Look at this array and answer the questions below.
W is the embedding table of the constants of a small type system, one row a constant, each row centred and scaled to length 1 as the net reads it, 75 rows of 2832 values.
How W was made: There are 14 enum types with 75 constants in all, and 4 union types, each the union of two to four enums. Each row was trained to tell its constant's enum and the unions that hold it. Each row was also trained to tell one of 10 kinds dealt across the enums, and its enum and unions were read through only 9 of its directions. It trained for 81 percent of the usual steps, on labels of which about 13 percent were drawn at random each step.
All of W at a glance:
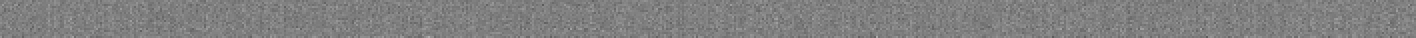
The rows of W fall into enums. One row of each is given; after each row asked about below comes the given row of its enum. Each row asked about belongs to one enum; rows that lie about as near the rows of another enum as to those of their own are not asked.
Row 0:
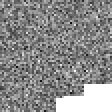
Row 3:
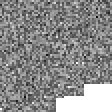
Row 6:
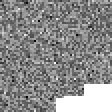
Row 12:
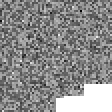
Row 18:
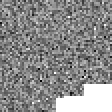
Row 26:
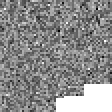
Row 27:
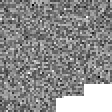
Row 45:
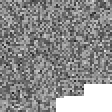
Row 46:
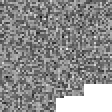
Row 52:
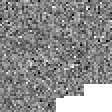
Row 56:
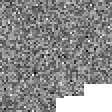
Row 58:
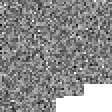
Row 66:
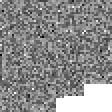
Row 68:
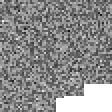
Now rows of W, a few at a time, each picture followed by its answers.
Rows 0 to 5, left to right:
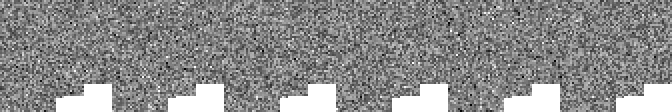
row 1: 68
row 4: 18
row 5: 3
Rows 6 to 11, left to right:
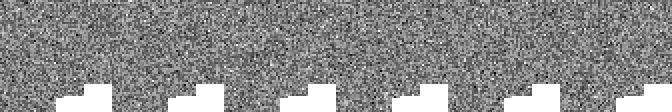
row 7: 46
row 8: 26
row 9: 6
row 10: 26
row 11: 45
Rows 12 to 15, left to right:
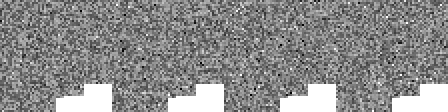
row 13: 58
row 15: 68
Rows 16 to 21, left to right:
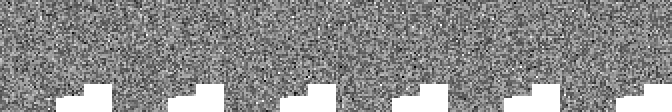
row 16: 0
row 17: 6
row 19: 6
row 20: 12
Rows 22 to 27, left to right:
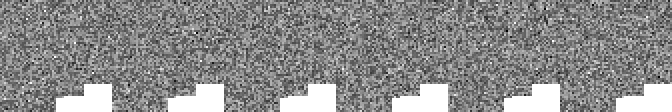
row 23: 12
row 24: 12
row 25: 46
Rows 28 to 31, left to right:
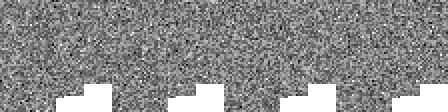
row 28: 68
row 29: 6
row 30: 56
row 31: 3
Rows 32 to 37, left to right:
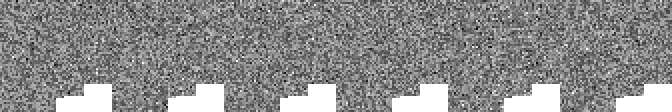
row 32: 68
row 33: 56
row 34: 56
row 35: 45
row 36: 58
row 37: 26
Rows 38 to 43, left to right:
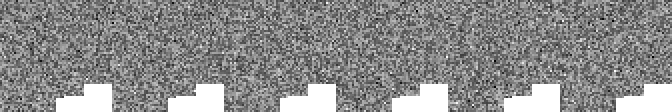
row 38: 68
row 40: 27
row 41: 12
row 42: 45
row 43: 0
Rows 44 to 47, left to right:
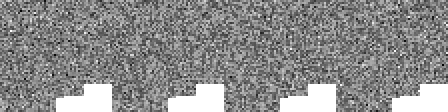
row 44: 45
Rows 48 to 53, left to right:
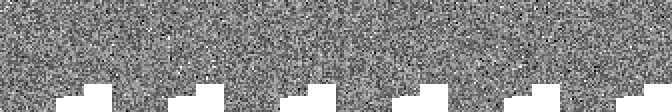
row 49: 0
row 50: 18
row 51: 0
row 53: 27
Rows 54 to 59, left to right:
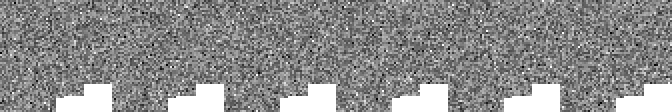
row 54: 56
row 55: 26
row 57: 58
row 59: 58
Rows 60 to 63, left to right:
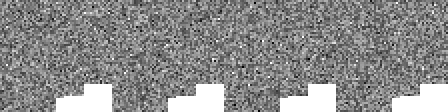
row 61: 26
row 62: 3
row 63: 45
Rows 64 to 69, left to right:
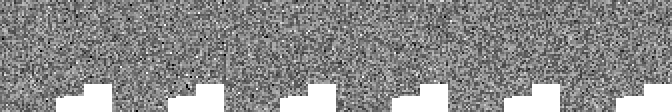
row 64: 0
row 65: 45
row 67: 6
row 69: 27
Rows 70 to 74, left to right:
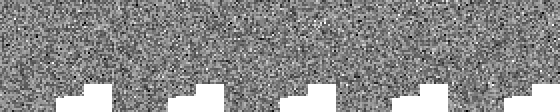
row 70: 68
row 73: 46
